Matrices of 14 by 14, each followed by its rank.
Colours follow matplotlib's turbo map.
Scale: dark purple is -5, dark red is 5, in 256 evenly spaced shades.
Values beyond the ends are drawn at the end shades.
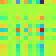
one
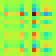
one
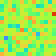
full rank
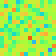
full rank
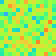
full rank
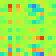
two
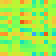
two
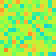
full rank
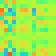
two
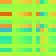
one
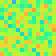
full rank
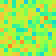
full rank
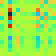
two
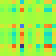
one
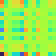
one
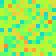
full rank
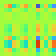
one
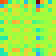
two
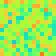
full rank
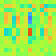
two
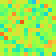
full rank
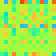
two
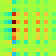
one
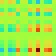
one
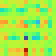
two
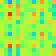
two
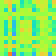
two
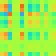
one
